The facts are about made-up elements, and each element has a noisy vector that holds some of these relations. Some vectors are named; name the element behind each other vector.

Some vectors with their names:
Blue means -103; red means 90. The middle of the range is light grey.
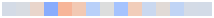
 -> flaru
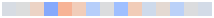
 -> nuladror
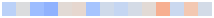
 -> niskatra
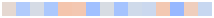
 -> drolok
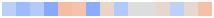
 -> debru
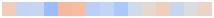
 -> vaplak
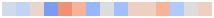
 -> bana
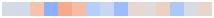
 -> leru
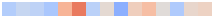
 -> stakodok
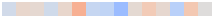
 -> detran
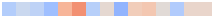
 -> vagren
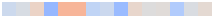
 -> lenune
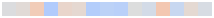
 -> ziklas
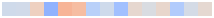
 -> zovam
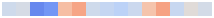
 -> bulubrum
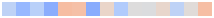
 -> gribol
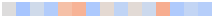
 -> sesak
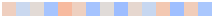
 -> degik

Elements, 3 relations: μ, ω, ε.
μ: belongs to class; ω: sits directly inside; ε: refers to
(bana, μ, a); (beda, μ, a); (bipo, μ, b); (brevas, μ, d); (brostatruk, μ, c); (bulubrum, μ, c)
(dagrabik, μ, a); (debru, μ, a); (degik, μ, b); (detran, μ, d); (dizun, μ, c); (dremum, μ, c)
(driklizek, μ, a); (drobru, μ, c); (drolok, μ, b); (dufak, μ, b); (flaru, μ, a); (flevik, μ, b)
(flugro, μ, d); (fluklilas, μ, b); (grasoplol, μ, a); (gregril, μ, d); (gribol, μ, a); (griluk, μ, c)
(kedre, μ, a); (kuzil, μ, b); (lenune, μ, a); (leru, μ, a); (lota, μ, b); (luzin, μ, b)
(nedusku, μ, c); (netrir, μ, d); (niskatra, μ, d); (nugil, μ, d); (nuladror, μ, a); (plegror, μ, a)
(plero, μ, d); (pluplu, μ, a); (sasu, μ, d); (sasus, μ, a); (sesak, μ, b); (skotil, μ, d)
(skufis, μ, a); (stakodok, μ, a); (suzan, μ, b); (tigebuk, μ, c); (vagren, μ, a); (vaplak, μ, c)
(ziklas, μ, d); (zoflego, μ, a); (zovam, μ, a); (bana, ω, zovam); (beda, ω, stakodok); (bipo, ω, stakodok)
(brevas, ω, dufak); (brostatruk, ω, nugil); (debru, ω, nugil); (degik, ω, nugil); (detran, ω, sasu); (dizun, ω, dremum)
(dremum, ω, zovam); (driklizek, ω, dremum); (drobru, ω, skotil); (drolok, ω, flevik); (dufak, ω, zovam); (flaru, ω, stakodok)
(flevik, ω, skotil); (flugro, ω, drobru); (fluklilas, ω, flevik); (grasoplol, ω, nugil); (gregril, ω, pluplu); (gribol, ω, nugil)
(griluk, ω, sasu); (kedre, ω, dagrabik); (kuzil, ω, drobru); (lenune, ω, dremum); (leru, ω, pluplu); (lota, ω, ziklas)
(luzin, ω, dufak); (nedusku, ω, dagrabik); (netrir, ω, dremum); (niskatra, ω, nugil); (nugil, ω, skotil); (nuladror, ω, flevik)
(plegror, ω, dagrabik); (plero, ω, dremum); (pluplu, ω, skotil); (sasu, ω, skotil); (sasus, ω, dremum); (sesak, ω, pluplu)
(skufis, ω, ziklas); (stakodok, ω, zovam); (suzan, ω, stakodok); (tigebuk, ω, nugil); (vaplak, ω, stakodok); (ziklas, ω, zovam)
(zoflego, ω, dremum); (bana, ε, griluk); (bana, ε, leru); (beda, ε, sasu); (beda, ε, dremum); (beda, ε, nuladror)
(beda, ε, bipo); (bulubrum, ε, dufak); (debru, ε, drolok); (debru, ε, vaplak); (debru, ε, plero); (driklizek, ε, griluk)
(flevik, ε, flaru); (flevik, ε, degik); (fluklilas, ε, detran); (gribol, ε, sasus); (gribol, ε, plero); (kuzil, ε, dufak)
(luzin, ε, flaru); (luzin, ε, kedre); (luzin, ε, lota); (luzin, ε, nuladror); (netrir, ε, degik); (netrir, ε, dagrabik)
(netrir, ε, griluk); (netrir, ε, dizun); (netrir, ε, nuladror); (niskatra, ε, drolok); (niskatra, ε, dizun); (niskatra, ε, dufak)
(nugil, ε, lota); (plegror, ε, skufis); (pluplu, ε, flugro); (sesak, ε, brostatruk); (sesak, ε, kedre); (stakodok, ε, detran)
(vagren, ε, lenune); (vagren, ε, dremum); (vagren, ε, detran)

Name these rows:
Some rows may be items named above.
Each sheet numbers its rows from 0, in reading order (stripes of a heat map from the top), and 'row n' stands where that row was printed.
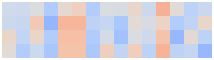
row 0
nugil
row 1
skufis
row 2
suzan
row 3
luzin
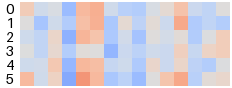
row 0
brostatruk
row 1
sesak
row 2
sasus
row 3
plero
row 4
kedre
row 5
griluk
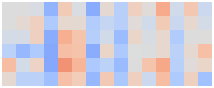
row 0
netrir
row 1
sasu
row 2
dagrabik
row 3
debru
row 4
griluk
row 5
flevik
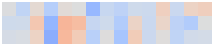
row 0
plero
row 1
kedre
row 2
flaru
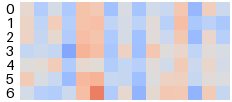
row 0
drolok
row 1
lota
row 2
bipo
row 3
beda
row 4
sasu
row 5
dremum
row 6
fluklilas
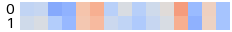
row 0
kuzil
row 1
dufak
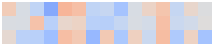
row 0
dizun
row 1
flugro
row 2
flevik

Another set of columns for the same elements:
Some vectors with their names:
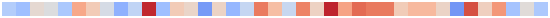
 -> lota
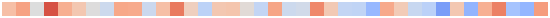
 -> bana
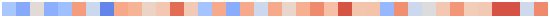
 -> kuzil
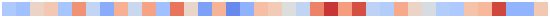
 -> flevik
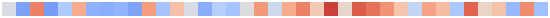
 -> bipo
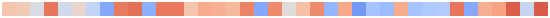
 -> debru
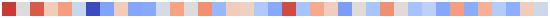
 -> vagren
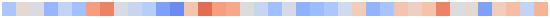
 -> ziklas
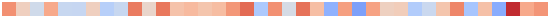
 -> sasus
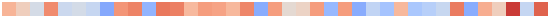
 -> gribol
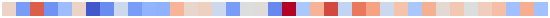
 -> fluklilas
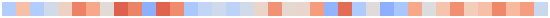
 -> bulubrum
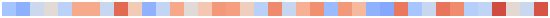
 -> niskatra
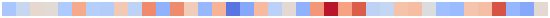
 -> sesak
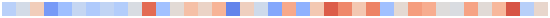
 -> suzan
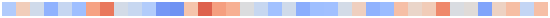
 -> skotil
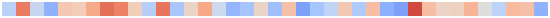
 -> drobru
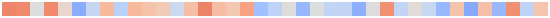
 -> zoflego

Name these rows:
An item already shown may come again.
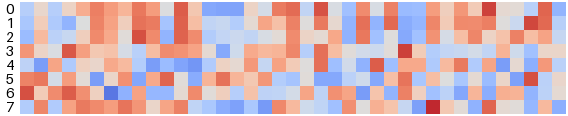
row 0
dizun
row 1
vaplak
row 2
bulubrum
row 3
dagrabik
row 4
sasu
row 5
skufis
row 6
beda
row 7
brostatruk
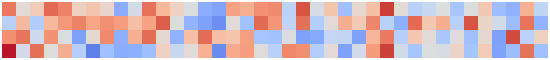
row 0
nuladror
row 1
griluk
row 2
skufis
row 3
lenune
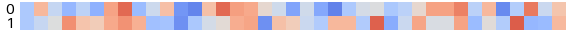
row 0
flugro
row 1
nugil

